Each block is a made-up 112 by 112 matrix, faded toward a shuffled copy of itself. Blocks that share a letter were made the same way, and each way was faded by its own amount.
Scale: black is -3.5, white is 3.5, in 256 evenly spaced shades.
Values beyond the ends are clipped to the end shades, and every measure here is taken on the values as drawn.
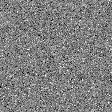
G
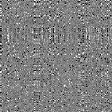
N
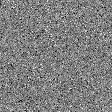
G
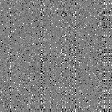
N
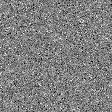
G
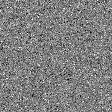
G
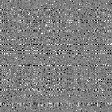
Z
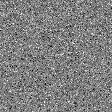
G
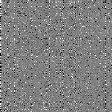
N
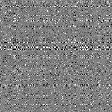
Z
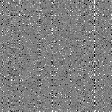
N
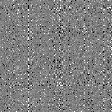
N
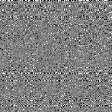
Z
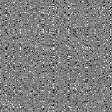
N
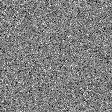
G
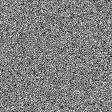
G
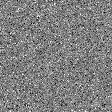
G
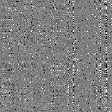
N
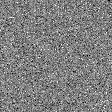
G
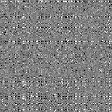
Z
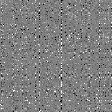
N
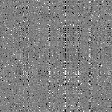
N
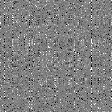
N
